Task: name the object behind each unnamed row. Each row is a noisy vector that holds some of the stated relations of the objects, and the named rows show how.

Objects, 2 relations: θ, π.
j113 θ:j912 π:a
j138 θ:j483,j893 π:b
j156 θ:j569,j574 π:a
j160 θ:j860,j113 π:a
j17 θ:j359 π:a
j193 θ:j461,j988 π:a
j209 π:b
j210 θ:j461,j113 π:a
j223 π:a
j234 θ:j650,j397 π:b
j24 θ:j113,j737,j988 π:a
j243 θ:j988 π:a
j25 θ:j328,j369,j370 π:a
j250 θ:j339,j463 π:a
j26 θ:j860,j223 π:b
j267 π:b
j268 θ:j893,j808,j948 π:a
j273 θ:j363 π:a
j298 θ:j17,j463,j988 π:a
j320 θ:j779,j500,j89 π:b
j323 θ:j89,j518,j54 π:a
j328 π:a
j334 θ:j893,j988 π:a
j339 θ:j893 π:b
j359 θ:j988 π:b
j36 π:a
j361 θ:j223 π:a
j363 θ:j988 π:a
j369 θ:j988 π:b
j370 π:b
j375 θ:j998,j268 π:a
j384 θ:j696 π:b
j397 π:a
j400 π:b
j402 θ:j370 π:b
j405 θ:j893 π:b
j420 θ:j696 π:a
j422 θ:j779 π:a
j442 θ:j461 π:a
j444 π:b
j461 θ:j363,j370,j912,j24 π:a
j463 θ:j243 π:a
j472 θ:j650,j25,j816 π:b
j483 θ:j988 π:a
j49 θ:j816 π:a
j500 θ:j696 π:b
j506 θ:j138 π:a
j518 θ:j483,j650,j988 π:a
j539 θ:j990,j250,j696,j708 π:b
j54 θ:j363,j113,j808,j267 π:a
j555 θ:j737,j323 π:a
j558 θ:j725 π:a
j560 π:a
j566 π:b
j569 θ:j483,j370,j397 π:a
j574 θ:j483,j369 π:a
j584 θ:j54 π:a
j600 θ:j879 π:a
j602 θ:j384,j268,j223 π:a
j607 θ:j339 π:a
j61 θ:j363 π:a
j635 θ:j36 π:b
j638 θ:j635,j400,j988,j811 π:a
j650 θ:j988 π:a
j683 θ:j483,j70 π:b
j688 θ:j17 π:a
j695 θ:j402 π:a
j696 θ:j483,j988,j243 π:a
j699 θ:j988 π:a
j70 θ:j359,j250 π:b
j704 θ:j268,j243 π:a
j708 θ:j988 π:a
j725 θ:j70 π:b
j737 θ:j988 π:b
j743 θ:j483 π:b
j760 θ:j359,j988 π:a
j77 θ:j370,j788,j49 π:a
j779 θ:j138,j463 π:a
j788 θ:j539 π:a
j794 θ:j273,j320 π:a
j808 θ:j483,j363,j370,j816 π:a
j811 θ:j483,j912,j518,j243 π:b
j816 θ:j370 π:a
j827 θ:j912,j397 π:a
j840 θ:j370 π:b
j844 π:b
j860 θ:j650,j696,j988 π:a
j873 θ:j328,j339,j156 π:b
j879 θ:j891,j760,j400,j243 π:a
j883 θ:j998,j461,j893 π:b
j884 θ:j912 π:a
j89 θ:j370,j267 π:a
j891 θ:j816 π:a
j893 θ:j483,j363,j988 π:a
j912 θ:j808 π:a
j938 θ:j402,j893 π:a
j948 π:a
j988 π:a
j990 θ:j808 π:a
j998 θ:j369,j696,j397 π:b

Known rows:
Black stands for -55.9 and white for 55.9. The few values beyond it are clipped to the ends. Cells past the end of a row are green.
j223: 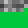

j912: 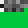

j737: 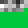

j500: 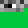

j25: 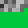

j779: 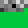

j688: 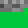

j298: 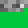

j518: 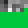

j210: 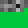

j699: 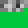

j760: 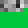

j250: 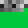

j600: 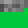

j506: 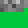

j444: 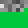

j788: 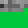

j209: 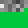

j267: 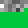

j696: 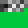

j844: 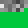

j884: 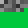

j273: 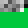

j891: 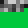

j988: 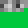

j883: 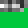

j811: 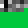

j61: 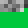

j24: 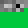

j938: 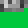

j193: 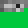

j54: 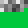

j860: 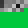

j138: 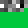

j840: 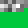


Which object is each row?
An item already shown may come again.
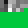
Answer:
j483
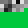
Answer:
j70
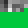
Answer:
j518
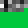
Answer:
j811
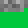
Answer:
j794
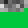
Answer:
j234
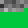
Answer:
j397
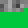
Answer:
j638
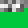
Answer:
j402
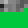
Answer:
j375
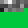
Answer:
j879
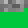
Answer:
j794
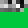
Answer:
j339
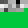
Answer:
j359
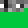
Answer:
j743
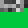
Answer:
j461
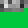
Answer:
j938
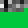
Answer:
j811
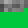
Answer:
j600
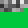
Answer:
j17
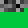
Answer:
j113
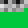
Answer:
j369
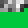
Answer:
j816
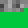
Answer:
j638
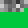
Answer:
j873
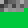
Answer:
j156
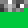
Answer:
j243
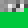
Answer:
j363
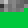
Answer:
j375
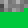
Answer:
j695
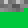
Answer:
j584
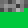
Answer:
j442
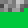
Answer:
j77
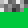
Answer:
j54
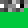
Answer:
j138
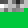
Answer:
j737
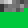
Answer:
j704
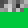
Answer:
j650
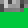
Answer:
j938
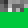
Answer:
j518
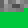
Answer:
j555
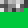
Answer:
j808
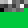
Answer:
j463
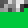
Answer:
j816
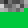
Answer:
j234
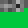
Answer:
j210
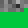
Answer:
j160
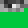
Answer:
j998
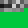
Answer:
j420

